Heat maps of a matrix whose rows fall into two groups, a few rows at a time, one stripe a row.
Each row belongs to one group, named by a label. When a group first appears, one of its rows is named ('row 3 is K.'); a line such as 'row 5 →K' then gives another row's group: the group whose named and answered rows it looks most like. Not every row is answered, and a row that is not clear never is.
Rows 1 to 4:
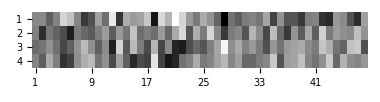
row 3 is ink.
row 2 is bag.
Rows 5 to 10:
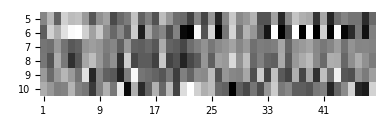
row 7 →ink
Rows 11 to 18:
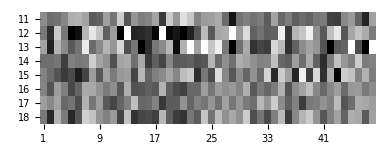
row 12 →ink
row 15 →bag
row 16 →ink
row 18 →ink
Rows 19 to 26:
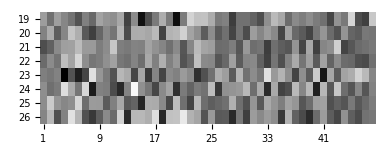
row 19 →ink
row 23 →bag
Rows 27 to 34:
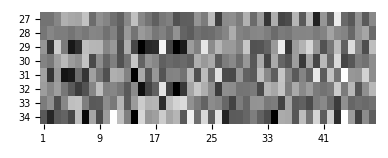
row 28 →ink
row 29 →ink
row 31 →bag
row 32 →ink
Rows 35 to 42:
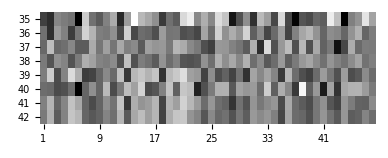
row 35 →bag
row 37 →bag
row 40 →bag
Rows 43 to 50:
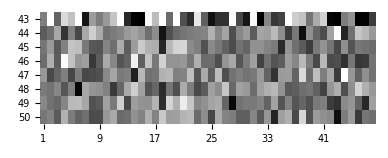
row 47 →bag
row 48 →bag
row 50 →bag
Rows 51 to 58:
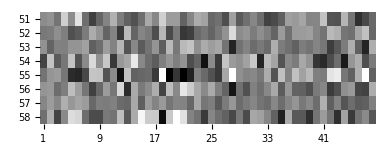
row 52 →ink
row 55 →ink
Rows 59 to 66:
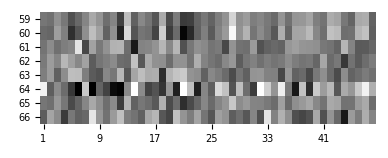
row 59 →ink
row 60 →ink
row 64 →bag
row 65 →ink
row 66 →bag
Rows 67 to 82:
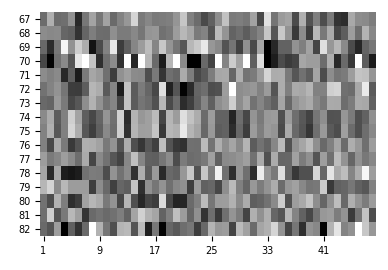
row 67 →bag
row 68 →bag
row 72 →ink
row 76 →ink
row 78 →bag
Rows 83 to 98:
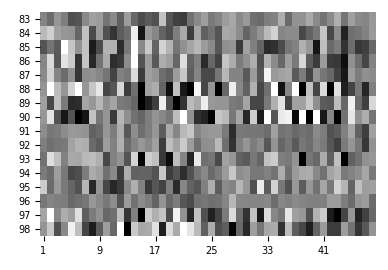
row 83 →ink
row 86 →bag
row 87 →bag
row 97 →bag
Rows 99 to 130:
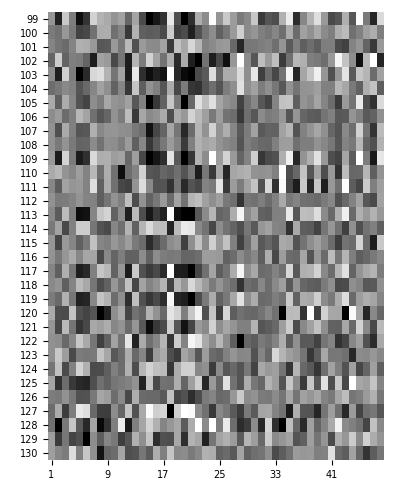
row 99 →ink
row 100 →ink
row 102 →ink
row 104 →ink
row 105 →ink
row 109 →ink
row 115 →ink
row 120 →bag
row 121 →ink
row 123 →bag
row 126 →ink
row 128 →bag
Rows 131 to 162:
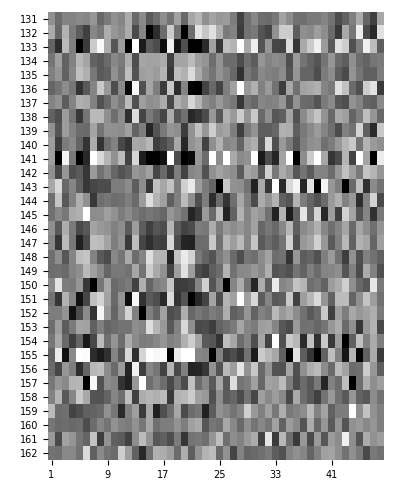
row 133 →ink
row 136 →ink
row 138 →ink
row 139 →ink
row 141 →ink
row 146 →ink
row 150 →ink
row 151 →ink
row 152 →bag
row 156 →ink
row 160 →bag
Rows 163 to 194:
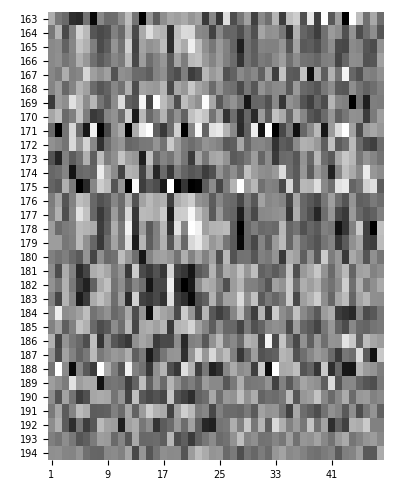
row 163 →bag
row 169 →bag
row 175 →ink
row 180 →bag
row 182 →ink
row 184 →bag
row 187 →ink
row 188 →bag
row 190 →ink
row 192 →bag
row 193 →ink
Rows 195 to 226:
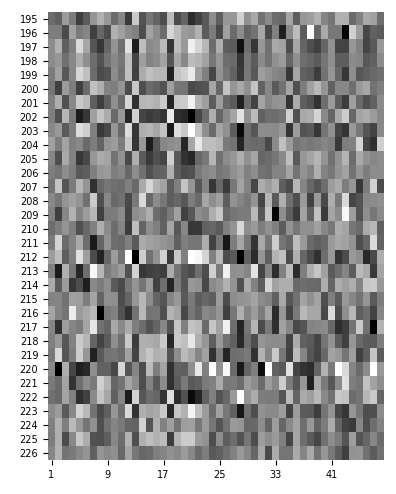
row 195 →ink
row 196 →bag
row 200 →ink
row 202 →ink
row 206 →ink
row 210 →ink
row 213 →ink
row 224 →bag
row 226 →bag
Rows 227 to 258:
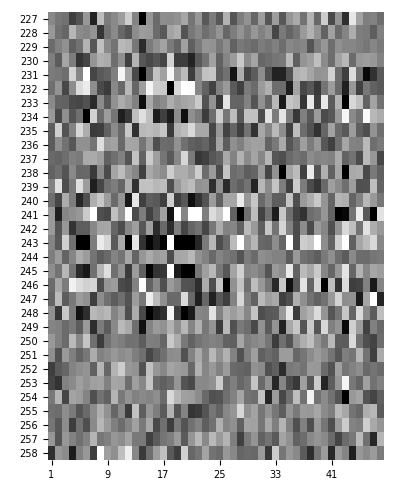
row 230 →ink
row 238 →bag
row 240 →ink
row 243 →ink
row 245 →ink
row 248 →ink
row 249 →bag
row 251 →ink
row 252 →bag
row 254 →bag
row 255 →ink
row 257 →ink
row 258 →bag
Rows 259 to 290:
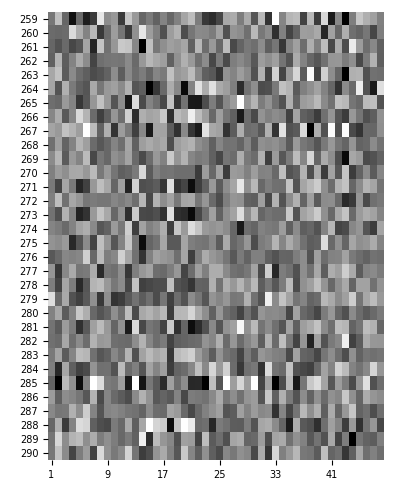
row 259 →bag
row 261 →bag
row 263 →bag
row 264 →ink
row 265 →ink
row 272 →bag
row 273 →ink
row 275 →bag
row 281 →ink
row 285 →ink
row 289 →bag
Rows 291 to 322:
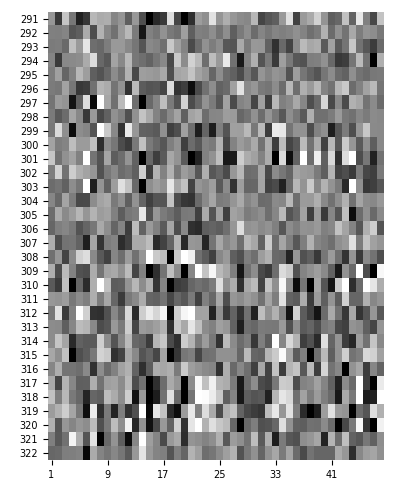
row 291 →ink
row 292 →bag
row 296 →ink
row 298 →bag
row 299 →bag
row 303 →bag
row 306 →ink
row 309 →ink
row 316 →bag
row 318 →ink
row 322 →bag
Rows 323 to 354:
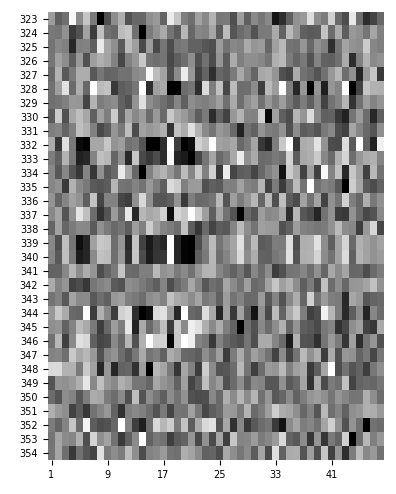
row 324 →bag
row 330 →bag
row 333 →ink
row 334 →bag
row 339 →ink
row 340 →ink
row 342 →bag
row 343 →bag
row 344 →bag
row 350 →ink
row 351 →bag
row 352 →bag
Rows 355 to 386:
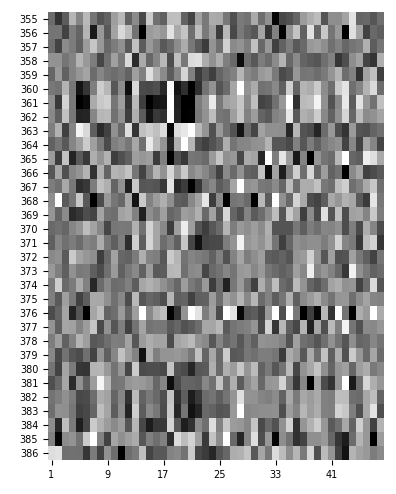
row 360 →ink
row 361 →ink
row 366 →bag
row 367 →ink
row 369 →bag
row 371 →ink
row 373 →bag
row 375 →ink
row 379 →bag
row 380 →ink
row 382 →ink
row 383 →ink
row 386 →bag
